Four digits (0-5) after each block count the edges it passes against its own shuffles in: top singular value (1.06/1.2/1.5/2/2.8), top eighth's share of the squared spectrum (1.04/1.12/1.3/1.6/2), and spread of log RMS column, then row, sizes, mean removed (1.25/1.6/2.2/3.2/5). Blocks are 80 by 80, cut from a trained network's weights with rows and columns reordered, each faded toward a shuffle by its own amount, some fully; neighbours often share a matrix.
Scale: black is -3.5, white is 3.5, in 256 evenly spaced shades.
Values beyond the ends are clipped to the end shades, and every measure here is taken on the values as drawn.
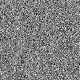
2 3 0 1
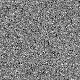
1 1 0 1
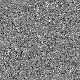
0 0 0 0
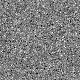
0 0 0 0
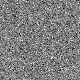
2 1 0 0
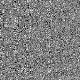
3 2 2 0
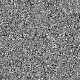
2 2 0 2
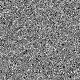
0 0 0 0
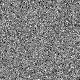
0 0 0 0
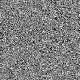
2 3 1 1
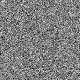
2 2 0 0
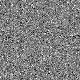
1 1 0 0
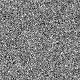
0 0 0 0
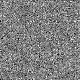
1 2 0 1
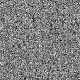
1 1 0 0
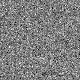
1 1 0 1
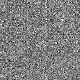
2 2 0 2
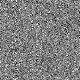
2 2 2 0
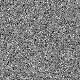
1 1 1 0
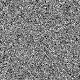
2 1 1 0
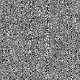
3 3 3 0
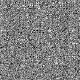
2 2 0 2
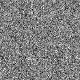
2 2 0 1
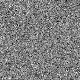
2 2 1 0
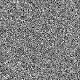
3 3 1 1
